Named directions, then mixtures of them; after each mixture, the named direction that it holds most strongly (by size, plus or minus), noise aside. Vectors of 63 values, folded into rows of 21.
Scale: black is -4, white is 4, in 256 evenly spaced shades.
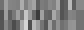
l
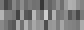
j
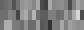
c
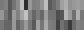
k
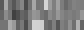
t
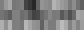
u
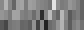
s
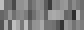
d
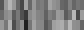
k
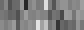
k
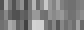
t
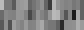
d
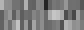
d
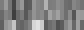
t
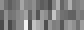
l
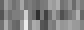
l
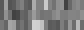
t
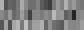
d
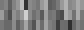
k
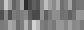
u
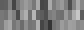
c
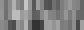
t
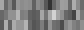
d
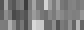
t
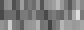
c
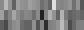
s
